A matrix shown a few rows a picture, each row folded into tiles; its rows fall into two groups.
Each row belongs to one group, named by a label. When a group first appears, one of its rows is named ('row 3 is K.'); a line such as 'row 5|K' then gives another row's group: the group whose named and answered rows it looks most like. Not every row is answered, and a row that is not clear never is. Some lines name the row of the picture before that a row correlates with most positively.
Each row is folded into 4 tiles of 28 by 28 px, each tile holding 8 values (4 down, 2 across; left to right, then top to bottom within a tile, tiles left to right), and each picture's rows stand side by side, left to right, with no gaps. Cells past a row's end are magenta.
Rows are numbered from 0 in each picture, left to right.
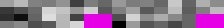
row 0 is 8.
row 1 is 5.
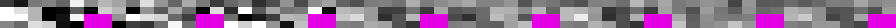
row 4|8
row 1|5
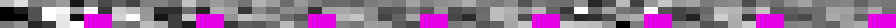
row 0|8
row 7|8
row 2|5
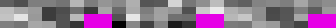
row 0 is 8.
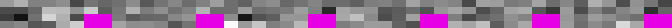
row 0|8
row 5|5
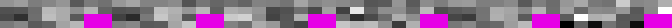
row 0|8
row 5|5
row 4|8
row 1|8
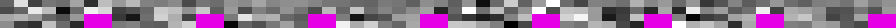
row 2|5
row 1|8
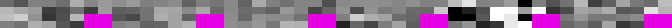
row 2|5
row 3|5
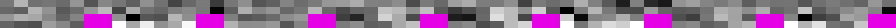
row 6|8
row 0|5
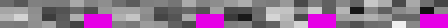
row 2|8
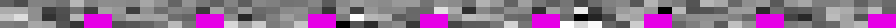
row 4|5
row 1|5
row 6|5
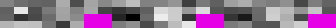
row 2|8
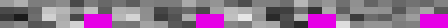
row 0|8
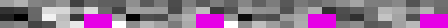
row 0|8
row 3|8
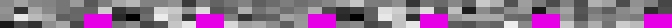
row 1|8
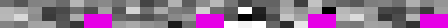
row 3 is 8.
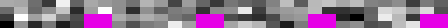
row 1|5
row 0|5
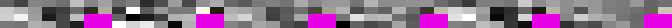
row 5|5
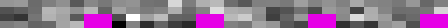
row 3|5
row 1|5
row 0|8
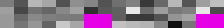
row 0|5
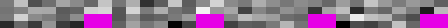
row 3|5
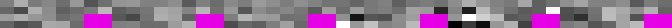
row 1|8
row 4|5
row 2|5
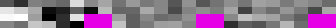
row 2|5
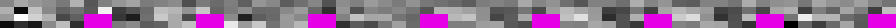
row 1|8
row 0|5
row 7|5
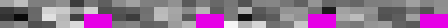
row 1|8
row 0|8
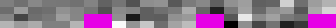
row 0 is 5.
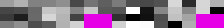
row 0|8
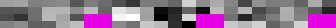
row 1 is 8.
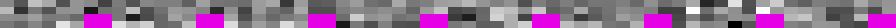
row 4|8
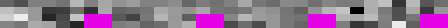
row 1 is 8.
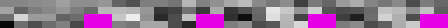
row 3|8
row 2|8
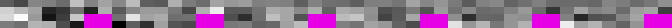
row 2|8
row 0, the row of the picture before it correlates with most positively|1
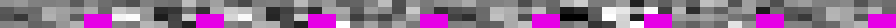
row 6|5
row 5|8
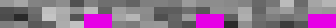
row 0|8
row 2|5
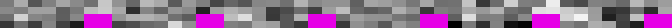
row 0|5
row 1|5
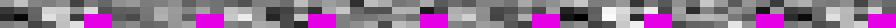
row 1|8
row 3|5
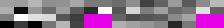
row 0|5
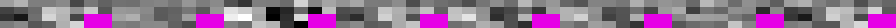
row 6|5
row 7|8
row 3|8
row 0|8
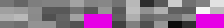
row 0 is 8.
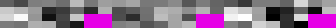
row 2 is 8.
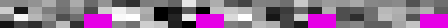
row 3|8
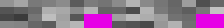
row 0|8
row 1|5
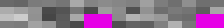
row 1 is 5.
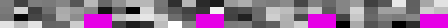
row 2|8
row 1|5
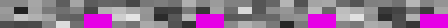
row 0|5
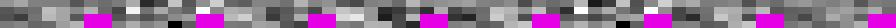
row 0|8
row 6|8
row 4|8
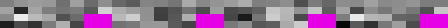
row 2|8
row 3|5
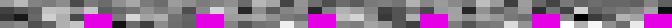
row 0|8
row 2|5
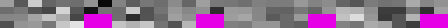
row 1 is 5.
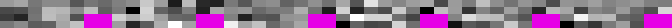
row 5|5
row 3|5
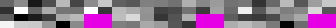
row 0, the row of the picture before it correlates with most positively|2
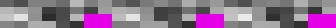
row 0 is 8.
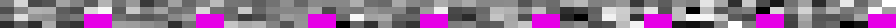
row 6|5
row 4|8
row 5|8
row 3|5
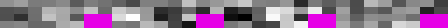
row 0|8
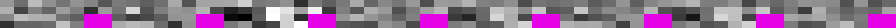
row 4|8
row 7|5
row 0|5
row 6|8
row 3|5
